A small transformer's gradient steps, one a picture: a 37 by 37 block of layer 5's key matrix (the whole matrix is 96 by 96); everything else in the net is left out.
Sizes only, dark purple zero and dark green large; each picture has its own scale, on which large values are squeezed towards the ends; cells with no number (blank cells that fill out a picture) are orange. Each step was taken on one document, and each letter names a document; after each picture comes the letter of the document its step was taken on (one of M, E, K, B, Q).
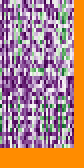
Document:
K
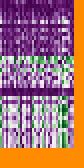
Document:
K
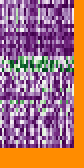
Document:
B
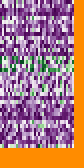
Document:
B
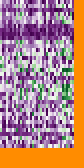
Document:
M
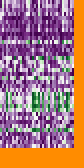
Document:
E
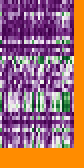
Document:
E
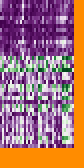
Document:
M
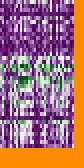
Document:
B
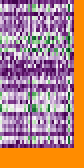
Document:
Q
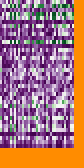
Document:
K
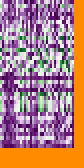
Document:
Q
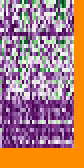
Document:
M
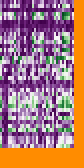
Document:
E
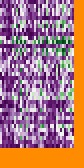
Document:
M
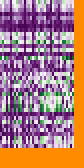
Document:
Q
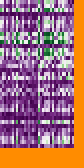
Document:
Q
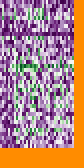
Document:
M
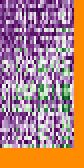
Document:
M
